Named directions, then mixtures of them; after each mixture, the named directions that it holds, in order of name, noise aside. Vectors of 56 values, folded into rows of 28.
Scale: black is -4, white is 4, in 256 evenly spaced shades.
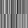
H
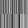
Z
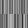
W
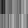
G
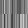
H, Z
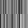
Z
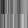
G, Z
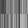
G, Z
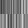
G, H, W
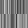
H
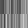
G, H, Z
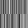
Z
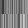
G, W, Z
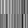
G, W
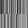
G, H
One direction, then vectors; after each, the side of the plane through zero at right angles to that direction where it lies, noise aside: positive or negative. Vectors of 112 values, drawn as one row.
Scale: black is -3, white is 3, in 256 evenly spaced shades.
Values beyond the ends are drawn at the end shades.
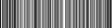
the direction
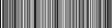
positive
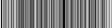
negative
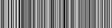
negative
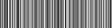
positive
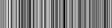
negative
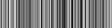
negative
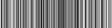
negative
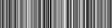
positive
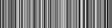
positive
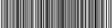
negative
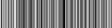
negative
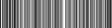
positive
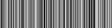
negative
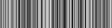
negative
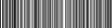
positive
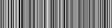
negative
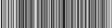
negative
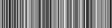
positive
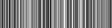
positive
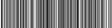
negative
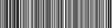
positive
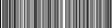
positive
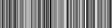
positive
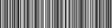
positive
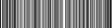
positive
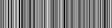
negative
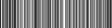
positive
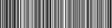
positive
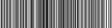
negative
